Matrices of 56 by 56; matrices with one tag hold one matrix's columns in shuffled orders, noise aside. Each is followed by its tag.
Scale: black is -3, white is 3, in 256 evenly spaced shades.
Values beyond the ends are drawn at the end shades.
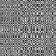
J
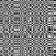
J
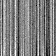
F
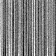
F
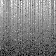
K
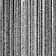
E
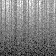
K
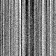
E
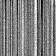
E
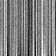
F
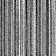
E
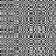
J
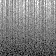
K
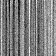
E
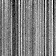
E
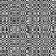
J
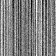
E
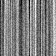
E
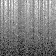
K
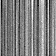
E
